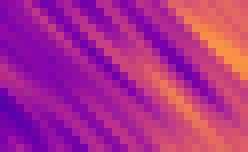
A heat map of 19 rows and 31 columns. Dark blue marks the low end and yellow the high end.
The ninth with the lowest average is the bottom left. Values rise toward the right. Streaks slant down to the right. The middle left is the smoothest part. No row or column stands out.
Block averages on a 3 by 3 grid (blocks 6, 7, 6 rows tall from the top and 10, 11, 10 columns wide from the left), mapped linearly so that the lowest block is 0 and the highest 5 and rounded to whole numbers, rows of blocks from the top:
1 1 5 / 1 2 3 / 0 2 4
